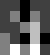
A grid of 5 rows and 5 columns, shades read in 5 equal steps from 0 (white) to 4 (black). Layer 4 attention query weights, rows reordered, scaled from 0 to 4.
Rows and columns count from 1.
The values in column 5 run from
3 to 4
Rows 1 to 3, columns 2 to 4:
3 4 3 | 2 4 2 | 3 2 1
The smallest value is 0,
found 2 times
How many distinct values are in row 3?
3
